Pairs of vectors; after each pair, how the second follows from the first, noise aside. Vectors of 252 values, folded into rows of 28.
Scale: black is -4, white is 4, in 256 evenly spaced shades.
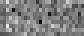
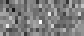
sign-scrambled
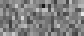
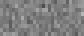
shrunk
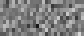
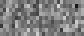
shuffled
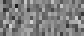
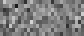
sign-scrambled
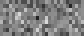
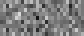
sign-scrambled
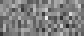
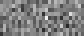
copied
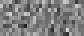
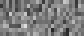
sign-scrambled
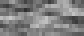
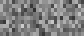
shuffled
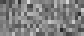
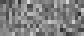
copied
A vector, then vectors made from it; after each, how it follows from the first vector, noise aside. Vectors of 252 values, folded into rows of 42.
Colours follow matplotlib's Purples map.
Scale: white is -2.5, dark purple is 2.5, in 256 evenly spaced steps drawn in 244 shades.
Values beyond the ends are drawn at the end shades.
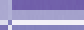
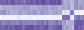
wrapped around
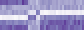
wrapped around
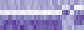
wrapped around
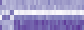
wrapped around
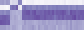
wrapped around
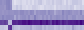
negated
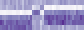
wrapped around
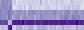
negated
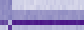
negated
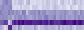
negated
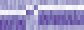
wrapped around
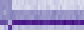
negated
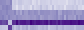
negated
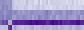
negated
